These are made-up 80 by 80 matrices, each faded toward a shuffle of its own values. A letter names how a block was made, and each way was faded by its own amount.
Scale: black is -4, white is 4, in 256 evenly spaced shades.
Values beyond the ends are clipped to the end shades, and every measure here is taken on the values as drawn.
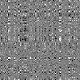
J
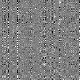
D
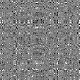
J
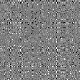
J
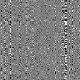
D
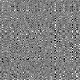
J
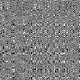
J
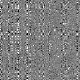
D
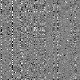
D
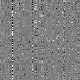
D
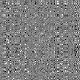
J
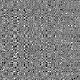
J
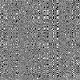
J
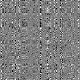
D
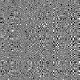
J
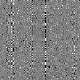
D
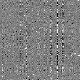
D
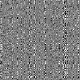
D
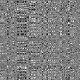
J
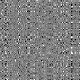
J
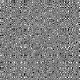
J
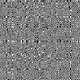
J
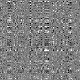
J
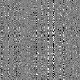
D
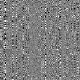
D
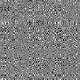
J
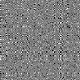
J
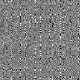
D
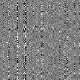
D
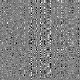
D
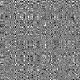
J
